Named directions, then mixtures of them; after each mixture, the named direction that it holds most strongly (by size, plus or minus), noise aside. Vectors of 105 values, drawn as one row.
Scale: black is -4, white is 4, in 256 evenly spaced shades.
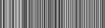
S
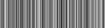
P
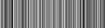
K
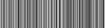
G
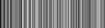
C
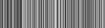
S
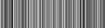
K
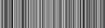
K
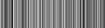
K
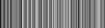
C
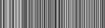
S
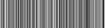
P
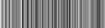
C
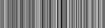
P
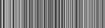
S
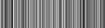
K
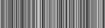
P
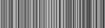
G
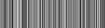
K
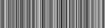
P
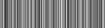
P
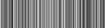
K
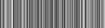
K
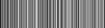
G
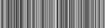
P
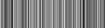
K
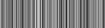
P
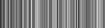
C
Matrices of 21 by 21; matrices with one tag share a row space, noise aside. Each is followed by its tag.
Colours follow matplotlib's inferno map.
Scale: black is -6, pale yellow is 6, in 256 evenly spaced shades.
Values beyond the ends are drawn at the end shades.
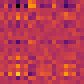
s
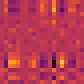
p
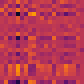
s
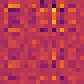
p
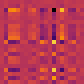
p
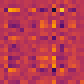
p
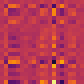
p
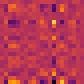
p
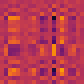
p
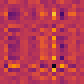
p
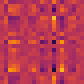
p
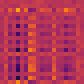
s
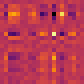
p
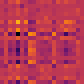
s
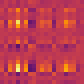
s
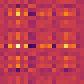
s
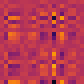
p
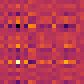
s
